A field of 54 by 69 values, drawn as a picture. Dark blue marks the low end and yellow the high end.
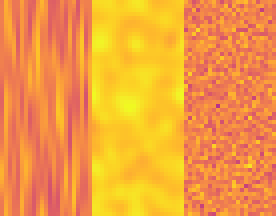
The table splits into one row of 3 panels. Panel 1,1: high, streaked downward. Panel 1,2: very high, blotchy, faint in contrast. Panel 1,3: high, fine-grained.
